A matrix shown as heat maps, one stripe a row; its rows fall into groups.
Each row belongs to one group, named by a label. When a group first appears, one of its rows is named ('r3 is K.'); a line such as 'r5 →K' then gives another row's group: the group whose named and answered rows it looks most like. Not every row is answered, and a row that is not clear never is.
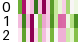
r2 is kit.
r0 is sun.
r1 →kit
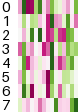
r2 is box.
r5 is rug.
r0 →kit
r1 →rug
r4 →kit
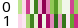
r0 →sun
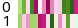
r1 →sun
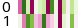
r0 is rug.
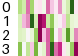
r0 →box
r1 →sun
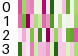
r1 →kit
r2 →box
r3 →sun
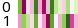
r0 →sun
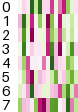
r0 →box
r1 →rug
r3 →rug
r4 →kit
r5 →kit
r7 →sun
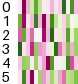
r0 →box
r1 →sun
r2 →kit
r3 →sun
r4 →rug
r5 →kit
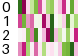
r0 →sun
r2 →rug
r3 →box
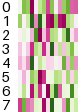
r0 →rug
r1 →box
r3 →kit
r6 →rug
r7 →kit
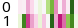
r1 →kit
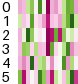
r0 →box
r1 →box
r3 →rug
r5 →box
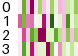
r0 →kit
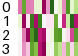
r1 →box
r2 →sun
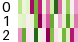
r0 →rug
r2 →rug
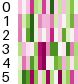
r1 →box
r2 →box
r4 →sun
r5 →rug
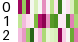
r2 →box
